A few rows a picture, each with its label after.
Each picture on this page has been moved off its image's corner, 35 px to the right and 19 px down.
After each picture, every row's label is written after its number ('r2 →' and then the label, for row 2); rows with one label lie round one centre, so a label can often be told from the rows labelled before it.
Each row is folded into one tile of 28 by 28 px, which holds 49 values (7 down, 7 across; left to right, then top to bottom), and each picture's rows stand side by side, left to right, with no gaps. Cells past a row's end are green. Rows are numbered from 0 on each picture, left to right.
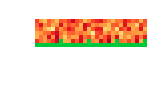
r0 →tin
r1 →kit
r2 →kit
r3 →kit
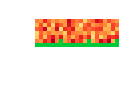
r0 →kit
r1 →kit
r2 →kit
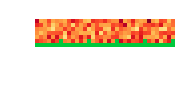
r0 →tin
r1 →kit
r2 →kit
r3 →tin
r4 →tin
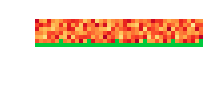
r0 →tin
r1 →kit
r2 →tin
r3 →kit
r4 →kit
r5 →kit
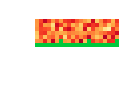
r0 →kit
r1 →kit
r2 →tin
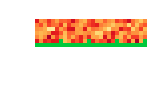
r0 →tin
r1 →kit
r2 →tin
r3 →kit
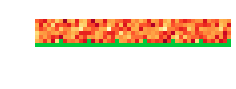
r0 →kit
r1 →tin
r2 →tin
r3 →kit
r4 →tin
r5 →kit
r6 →tin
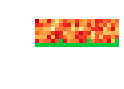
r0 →tin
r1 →tin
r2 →kit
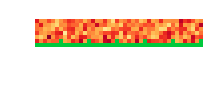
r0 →tin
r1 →kit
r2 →tin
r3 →kit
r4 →tin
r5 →kit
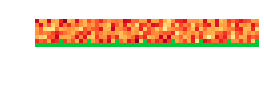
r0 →tin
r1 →tin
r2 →kit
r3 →kit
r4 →tin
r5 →kit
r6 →tin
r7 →kit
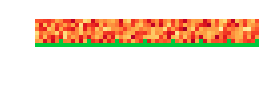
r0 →kit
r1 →kit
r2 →tin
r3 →tin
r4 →tin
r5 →kit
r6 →tin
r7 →tin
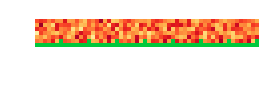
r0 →kit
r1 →tin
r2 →kit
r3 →kit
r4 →kit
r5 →tin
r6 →kit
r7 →kit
